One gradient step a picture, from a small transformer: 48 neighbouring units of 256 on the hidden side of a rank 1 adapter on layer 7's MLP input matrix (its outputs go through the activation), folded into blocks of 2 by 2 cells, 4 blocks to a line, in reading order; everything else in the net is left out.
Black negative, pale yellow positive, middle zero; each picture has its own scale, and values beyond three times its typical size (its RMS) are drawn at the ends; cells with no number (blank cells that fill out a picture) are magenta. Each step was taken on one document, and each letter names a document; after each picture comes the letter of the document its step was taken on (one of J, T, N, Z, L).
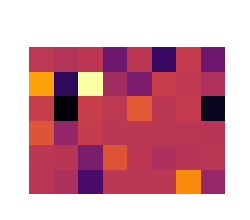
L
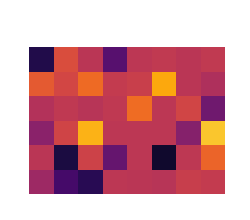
L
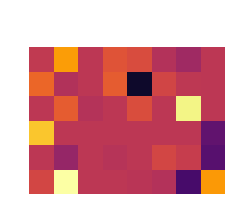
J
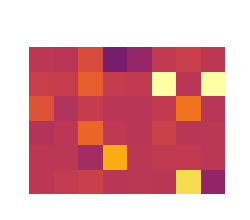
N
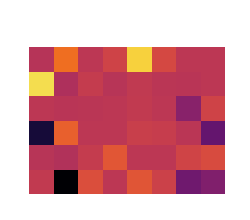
J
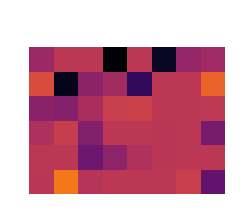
L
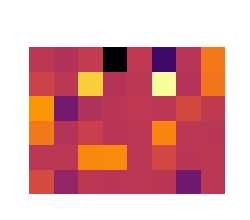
N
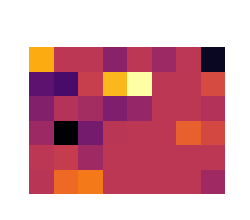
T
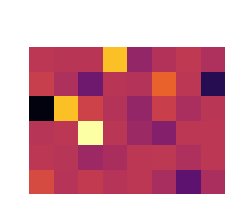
N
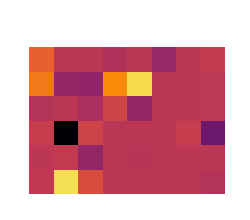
T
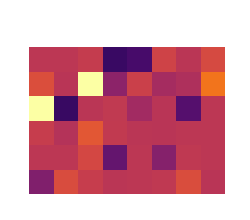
N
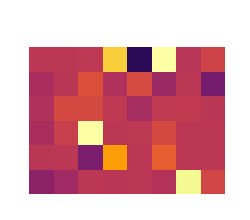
N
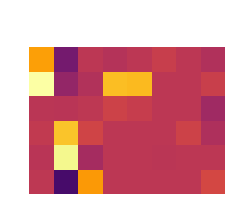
T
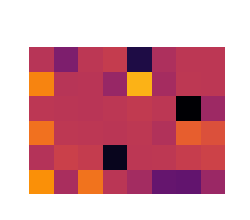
J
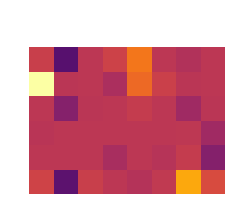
J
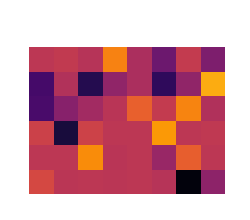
N
